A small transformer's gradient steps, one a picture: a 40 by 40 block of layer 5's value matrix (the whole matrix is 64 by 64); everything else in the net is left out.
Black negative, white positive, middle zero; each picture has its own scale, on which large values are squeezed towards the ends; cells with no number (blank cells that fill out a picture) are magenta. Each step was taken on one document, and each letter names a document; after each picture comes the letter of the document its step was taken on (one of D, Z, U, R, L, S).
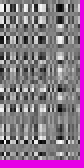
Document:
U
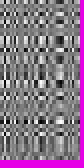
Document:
U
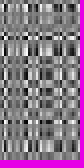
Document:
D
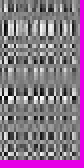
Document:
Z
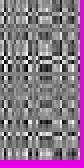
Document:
D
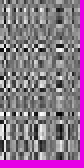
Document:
U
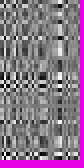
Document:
U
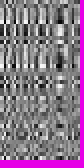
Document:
U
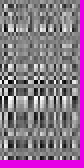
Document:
Z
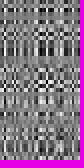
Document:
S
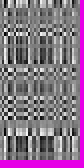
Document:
Z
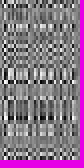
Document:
Z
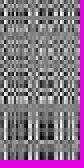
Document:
D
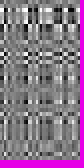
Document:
D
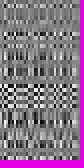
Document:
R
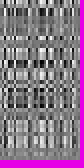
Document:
Z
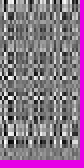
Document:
R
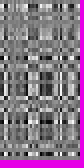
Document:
D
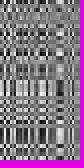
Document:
U
